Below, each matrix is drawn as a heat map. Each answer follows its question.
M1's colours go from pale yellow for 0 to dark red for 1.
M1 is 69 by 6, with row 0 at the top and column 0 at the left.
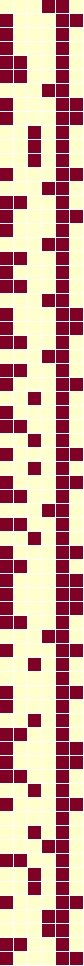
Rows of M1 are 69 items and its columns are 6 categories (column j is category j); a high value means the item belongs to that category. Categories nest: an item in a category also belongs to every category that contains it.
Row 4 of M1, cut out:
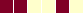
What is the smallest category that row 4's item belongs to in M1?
1
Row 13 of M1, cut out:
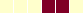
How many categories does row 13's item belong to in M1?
2
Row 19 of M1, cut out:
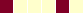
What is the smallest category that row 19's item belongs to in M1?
0
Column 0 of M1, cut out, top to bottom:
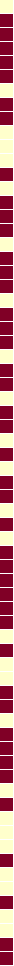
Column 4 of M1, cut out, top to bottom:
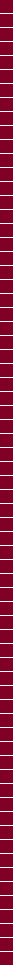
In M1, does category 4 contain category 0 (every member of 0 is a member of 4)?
yes
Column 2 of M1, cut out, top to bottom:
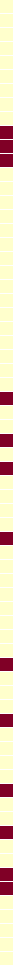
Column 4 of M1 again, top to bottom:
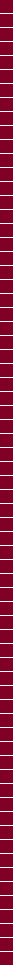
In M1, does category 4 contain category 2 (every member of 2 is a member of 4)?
yes
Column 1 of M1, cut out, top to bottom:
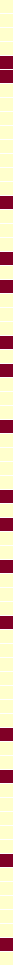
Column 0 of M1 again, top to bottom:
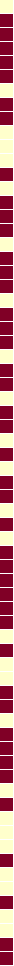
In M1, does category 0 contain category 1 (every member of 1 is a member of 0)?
yes
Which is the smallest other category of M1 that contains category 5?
0
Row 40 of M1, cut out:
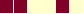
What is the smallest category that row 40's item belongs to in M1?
1
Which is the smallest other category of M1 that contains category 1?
0
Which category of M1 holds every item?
4
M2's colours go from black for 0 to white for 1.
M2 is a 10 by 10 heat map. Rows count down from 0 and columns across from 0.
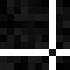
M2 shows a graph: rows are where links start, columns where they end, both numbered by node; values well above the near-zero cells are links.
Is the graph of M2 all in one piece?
yes
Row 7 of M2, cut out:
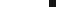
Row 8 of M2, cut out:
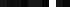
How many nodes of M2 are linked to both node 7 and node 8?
0
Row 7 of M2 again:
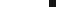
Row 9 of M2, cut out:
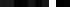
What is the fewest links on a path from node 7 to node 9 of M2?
1
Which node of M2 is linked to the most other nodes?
node 7
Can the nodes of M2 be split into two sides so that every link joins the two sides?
yes
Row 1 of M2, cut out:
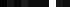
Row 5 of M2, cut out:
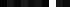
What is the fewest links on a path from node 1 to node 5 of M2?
2
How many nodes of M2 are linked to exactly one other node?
9
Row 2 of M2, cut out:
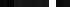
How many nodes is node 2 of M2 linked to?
1
